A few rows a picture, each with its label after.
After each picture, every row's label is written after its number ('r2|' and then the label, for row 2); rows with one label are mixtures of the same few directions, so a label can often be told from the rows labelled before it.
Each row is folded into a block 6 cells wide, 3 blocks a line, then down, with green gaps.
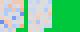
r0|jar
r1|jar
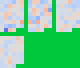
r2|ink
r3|jar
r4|ink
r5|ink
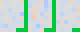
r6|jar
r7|ink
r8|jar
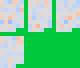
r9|jar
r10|ink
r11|jar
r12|ink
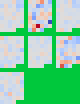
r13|ink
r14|ink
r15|ink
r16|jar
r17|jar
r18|ink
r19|jar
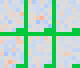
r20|jar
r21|jar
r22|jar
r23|ink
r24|ink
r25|jar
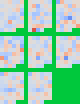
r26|jar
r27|ink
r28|jar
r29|jar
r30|jar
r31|jar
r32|jar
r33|jar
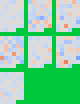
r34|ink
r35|jar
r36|ink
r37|jar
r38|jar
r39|ink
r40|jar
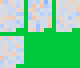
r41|jar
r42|ink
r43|jar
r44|jar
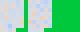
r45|ink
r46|jar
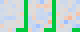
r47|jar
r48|ink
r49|jar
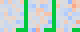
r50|jar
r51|ink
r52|ink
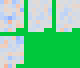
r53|jar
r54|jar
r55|ink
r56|ink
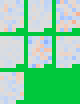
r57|ink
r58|ink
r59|jar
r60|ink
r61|ink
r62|jar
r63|ink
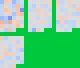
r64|jar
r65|ink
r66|jar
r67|jar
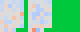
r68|jar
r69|ink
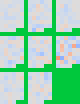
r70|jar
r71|ink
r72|ink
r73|ink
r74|jar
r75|jar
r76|ink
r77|ink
